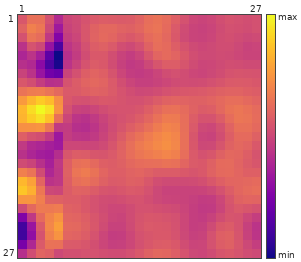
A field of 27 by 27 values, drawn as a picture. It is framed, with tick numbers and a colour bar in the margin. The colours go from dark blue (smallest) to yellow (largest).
A few values lie far out on both sides of the bulk. The ninth with the lowest average is the top left. The texture is blotchy. A vertical seam about 20% of the way across splits the table, and the right part is calmer. There is no overall slope. The halves do not mirror each other.
